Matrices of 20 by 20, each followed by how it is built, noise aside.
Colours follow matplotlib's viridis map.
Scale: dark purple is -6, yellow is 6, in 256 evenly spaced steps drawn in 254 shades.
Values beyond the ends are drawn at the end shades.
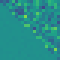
upper triangular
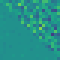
upper triangular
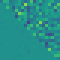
upper triangular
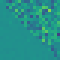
upper triangular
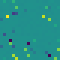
sparse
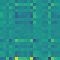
low rank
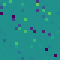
sparse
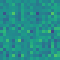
low rank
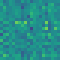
low rank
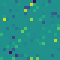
sparse
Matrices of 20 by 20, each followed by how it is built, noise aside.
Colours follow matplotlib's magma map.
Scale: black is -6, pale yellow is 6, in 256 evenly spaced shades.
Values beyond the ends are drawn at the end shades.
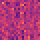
low rank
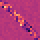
banded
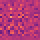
low rank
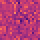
low rank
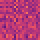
low rank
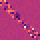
banded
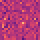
low rank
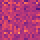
low rank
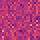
low rank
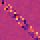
banded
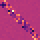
banded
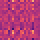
low rank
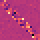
banded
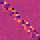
banded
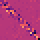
banded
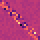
banded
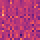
low rank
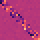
banded
